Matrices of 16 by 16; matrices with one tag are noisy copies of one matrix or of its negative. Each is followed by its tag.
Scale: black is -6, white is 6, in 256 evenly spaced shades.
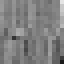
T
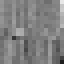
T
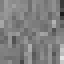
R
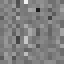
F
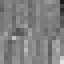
T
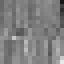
T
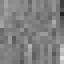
R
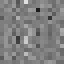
F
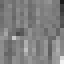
T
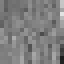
R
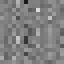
F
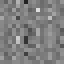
F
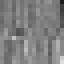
T
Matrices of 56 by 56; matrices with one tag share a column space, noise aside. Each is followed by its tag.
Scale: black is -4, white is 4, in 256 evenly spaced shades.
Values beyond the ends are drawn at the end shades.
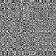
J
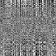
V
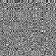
J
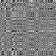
J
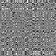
J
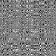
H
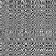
H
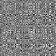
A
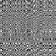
H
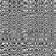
H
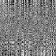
V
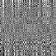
V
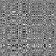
A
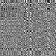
J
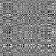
A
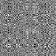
A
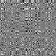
J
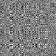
A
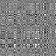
A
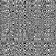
H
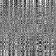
V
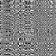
H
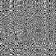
H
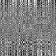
V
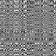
H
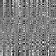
V
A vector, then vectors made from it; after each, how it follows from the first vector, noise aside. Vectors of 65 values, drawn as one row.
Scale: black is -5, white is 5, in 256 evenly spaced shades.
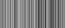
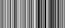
scaled up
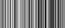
scaled up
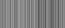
shrunk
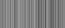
shrunk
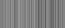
shrunk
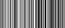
scaled up
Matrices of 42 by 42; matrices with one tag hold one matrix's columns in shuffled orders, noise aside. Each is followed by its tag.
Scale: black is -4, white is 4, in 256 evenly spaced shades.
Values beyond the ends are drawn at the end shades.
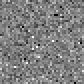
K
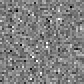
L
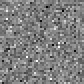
L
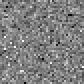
K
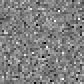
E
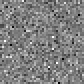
K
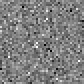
L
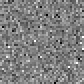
K
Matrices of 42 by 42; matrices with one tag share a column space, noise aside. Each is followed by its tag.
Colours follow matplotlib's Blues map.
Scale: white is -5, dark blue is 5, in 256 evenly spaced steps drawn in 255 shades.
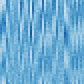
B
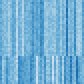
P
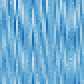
B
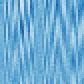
B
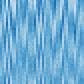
B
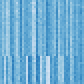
P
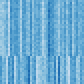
P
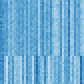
P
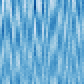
B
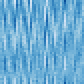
B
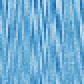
B
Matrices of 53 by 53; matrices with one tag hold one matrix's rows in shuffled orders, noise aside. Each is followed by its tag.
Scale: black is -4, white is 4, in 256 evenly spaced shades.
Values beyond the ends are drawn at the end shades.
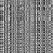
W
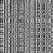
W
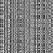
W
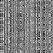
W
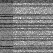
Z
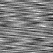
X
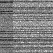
Z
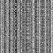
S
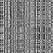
W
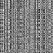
W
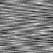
X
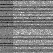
Z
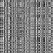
W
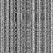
S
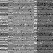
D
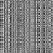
W
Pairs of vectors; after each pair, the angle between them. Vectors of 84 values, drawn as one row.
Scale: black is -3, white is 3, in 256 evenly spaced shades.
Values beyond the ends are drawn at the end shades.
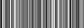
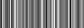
nearly parallel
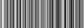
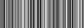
orthogonal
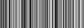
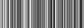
nearly opposite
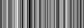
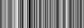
nearly parallel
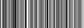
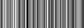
nearly opposite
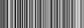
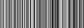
orthogonal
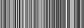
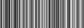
partly aligned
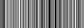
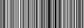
nearly parallel
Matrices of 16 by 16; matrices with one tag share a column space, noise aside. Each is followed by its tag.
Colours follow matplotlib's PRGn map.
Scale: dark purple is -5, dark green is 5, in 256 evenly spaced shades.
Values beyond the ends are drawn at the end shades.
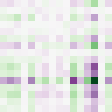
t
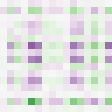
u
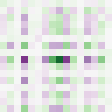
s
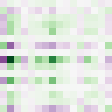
s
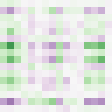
u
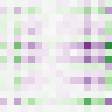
u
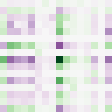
s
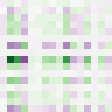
s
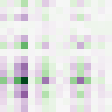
t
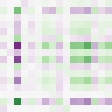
u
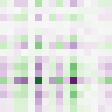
t
